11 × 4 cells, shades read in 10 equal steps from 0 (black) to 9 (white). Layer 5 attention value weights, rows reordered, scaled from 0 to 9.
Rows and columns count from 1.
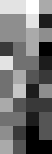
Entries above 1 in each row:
4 3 4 3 3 4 3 4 3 3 2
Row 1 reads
8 8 9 6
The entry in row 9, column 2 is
4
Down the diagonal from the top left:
8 5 6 0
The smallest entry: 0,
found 4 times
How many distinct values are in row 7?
4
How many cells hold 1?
4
